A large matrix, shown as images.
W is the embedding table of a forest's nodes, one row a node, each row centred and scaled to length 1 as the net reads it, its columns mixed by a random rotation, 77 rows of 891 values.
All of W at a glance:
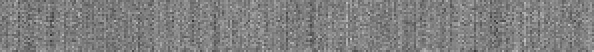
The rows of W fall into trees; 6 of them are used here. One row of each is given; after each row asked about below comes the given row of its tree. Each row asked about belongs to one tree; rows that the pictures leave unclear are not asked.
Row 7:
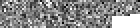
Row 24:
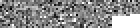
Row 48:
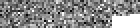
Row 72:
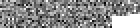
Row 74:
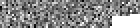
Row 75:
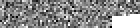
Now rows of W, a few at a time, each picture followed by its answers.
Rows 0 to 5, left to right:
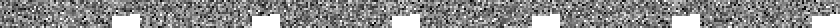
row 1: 74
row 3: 24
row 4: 48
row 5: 7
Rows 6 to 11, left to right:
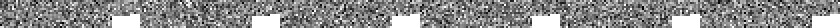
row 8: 24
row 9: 24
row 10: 7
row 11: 48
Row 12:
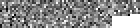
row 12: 74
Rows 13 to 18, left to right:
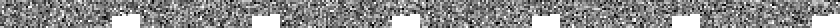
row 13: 75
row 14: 24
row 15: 7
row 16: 74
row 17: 24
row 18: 48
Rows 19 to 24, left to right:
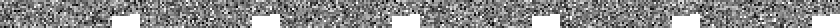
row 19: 48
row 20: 7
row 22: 24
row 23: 7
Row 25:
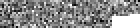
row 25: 48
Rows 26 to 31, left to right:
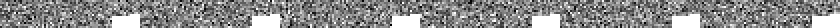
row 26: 48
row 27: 24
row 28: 74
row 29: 24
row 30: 48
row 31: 48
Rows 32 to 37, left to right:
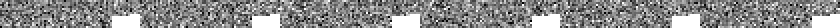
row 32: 48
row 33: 7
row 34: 72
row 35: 72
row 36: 48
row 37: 7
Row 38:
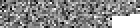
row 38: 7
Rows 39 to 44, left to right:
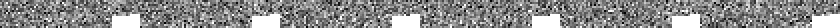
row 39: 48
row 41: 24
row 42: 74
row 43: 7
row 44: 72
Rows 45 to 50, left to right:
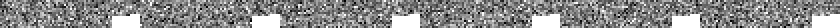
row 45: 7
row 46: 72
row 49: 24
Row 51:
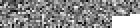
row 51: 48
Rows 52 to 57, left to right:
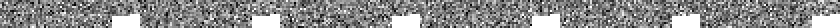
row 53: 7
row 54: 72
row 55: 74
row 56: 75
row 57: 7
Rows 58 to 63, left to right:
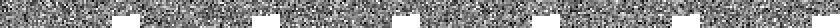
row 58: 7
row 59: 24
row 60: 48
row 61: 7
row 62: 48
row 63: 24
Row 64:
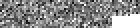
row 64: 24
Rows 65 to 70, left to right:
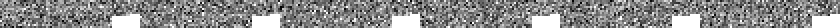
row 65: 72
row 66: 48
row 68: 7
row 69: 24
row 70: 74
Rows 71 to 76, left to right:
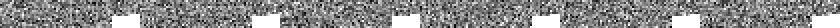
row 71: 72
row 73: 24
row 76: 72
